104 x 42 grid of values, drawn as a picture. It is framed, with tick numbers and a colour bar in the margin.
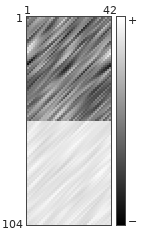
The table splits into 2 rows of 1 panel. Panel 1,1: middling, slanting up to the right, strong in contrast. Panel 2,1: very high, slanting up to the right, faint in contrast.
